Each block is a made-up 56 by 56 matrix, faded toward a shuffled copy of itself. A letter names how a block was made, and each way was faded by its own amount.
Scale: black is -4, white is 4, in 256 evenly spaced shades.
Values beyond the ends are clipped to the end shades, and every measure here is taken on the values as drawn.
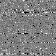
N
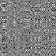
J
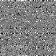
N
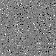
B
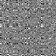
J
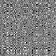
J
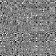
J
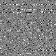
N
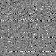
N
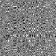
J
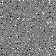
B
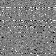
N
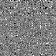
N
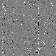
B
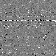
N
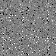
B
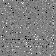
B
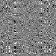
J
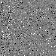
B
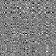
J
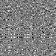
N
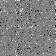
B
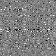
N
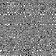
N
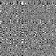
J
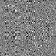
J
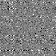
N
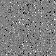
B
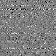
N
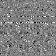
N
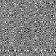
J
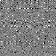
N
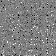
B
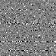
N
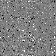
B
